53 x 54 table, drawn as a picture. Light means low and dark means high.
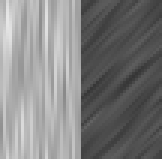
The table splits into one row of 2 panels. Panel 1,1: low, streaked downward. Panel 1,2: high, slanting up to the right, faint in contrast.
